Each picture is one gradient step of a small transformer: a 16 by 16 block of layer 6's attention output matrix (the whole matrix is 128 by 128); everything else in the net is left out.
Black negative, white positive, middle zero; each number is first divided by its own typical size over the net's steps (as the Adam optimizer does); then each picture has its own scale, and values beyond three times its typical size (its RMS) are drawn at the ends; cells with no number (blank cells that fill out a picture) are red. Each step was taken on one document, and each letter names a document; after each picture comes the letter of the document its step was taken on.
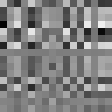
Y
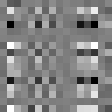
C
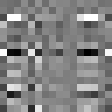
C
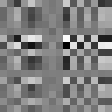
Y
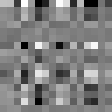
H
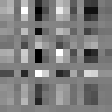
H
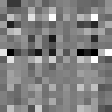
C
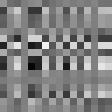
Y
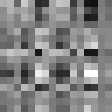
H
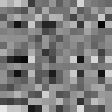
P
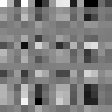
H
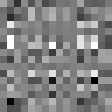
C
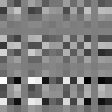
Y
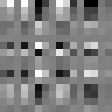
H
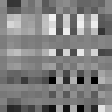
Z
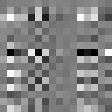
C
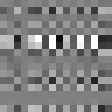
C
